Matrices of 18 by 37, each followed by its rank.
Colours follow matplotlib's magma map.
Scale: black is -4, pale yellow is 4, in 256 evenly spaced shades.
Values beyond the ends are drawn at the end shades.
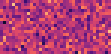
full rank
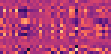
three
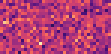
full rank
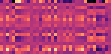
two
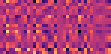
two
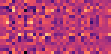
three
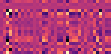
two
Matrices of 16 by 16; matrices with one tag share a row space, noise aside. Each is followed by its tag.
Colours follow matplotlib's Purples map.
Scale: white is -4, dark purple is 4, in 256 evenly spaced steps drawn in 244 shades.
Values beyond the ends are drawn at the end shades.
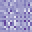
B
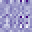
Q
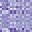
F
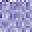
F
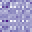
F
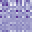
F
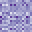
F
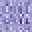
Q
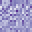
F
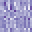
B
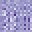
B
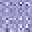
Q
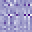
B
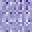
Q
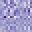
B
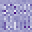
B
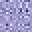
Q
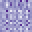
Q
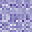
F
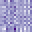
B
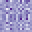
Q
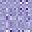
Q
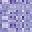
F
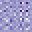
Q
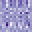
Q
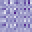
B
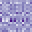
F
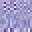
B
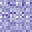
F
